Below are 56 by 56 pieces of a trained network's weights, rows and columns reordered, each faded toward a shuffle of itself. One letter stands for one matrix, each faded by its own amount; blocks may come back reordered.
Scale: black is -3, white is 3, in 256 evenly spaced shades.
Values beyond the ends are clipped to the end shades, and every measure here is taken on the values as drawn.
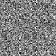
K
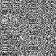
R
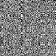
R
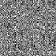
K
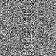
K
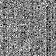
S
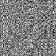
K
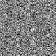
K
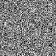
K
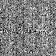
S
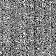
S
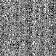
S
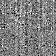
S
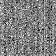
S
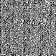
S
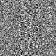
K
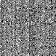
S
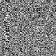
R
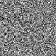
K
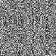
K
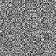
R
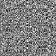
K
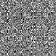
R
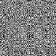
R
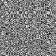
R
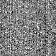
S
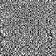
R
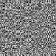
R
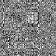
R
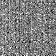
S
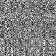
K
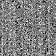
S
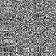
K
